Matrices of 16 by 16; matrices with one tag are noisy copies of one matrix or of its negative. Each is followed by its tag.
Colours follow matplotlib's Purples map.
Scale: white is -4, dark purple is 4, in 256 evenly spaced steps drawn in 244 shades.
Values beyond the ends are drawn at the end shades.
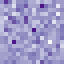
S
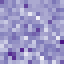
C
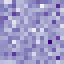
S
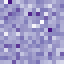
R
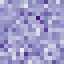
C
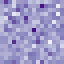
S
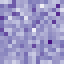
S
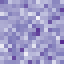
C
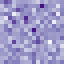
S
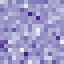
C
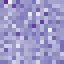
R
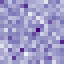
C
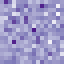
S
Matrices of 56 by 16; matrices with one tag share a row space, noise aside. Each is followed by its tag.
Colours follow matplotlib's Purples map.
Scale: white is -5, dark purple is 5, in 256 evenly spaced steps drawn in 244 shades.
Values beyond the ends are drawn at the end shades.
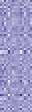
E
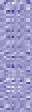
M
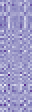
E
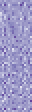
E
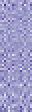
E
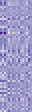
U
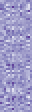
M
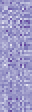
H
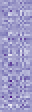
H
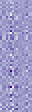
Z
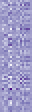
H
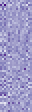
U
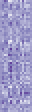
H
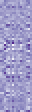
M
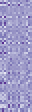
U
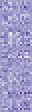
H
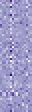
Z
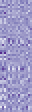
U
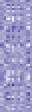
M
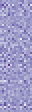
E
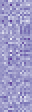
H
